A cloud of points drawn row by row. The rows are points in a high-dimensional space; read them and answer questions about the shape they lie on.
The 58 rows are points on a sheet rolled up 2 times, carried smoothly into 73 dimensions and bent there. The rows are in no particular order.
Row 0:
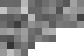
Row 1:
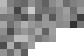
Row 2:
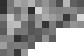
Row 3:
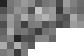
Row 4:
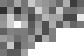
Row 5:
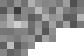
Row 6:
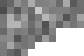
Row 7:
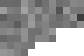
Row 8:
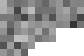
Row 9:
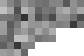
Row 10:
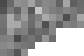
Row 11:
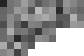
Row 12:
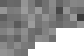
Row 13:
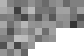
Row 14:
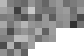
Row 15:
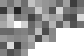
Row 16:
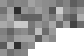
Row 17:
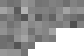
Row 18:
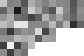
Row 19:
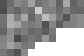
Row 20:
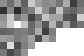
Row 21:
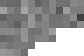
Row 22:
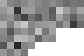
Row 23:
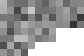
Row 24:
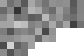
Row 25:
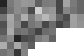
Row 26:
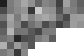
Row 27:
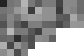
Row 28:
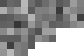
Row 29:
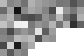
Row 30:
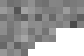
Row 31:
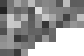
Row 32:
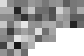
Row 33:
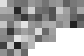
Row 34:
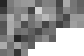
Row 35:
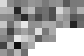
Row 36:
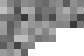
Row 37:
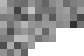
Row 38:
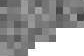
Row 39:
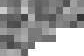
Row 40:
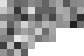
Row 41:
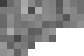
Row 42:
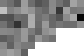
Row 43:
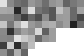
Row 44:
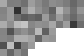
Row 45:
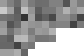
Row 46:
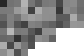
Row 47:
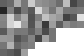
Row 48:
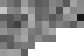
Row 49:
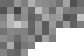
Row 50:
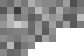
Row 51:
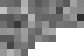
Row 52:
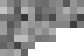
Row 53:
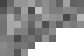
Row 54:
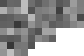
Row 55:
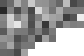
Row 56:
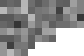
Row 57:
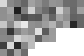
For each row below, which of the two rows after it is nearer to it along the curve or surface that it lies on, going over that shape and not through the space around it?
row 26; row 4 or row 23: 4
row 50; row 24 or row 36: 24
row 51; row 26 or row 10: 26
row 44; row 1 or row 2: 1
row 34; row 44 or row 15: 15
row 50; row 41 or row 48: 41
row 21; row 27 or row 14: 14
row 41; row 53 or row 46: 53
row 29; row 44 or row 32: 32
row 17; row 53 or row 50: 53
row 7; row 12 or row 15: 12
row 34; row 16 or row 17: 16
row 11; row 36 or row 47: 47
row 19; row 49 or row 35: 49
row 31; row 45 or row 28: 28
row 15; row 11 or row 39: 11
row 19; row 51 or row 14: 14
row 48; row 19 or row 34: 34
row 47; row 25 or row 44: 25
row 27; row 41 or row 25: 25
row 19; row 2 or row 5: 5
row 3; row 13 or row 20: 20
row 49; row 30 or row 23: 23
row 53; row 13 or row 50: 50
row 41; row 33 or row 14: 14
